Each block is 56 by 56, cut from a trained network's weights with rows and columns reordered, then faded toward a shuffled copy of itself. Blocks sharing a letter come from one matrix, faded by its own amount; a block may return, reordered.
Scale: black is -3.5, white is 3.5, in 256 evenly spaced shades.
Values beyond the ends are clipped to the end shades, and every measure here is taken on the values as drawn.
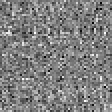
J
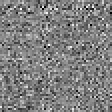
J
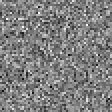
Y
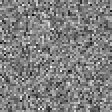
Y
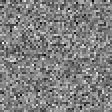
Y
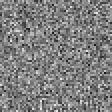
Y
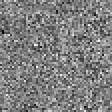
Y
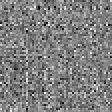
J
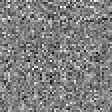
J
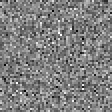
Y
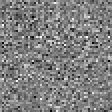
J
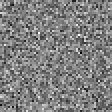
Y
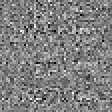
J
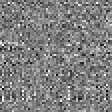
J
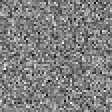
Y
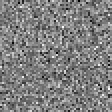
Y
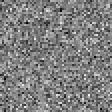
Y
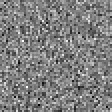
Y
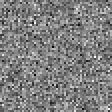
Y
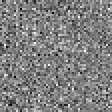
J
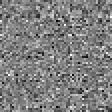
J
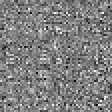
J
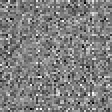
J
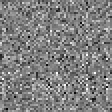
J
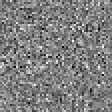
J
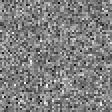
Y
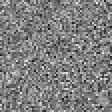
Y
